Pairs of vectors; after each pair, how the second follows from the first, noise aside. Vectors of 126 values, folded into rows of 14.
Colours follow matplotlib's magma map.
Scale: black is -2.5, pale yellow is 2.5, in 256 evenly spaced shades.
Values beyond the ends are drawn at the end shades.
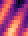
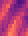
shrunk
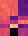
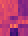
shrunk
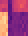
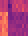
shrunk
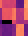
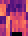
wrapped around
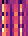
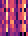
reversed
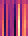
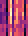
wrapped around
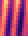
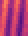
shrunk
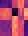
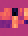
partly zeroed
